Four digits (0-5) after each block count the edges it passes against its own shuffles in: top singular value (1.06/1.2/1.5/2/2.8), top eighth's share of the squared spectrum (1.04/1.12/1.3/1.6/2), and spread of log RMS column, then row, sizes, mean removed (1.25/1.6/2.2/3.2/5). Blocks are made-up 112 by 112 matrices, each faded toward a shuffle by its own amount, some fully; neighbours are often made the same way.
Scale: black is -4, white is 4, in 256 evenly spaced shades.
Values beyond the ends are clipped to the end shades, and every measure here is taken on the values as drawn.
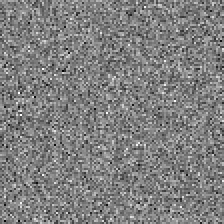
2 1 0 0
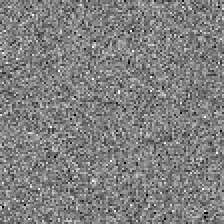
0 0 0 0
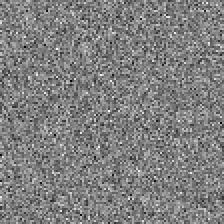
2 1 0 0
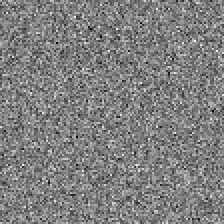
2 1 0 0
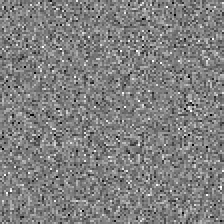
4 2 1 1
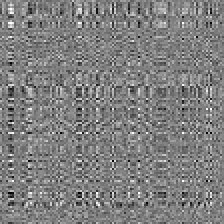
5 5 4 4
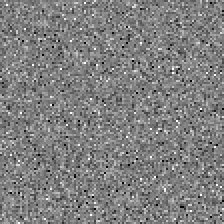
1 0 0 0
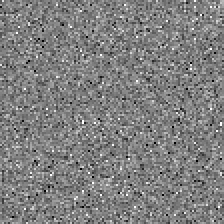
1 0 0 0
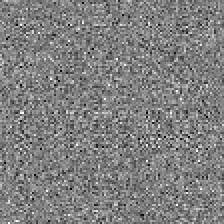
4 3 2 2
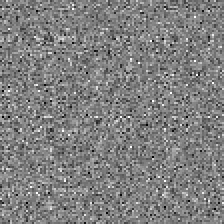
4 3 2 2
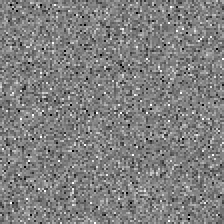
0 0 0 0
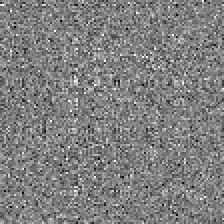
4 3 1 1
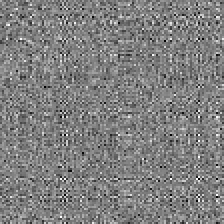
5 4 3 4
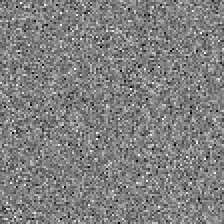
2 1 0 0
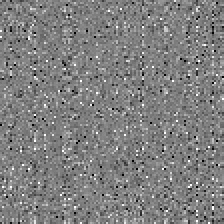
4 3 2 1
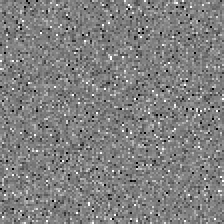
2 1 0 0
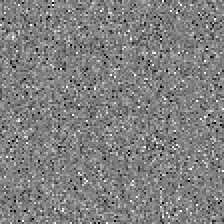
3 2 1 0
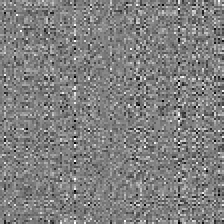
5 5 4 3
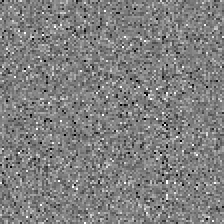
3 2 1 1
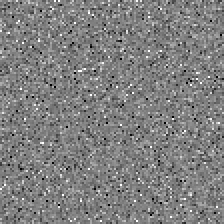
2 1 0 0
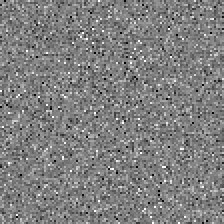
1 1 0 0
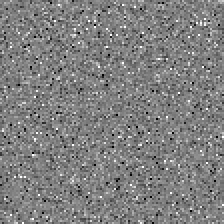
2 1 0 0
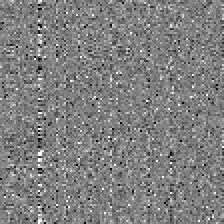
4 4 3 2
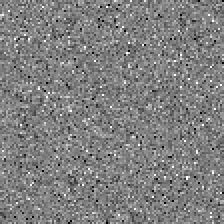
2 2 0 0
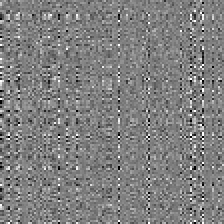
5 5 4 3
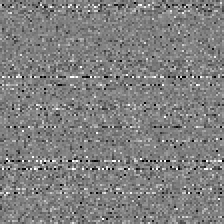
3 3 0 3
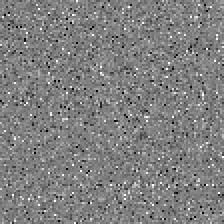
0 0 0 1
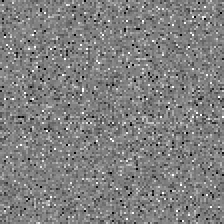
0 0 0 0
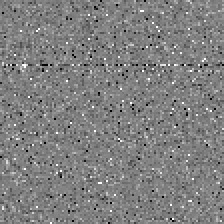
2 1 0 1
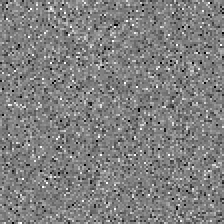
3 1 0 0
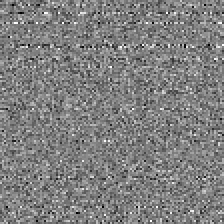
1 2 0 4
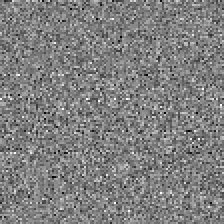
0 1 0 3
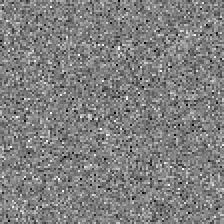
0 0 0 0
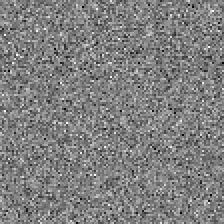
0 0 0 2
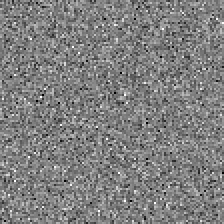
0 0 0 0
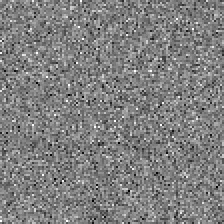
0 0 0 0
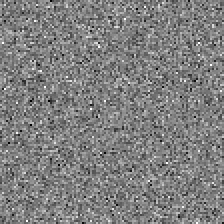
0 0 0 1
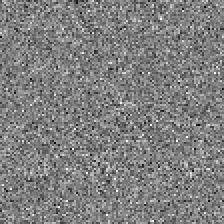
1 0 0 2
